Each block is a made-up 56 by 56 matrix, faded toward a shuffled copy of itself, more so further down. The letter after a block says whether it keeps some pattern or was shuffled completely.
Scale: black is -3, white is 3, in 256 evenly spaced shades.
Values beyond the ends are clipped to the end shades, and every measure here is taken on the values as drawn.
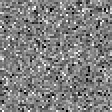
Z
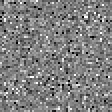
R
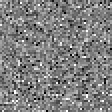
Z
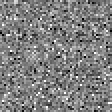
Z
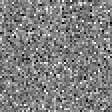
R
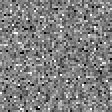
R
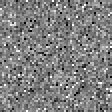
R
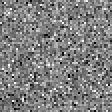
R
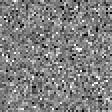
Z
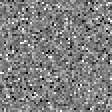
R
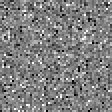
R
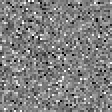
R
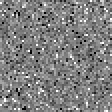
R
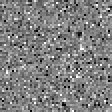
R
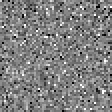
Z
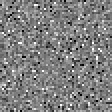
R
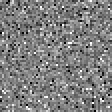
Z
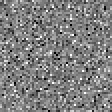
R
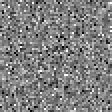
Z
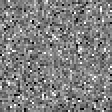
R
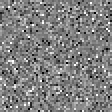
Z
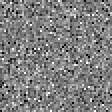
R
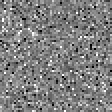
R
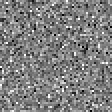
R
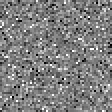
R
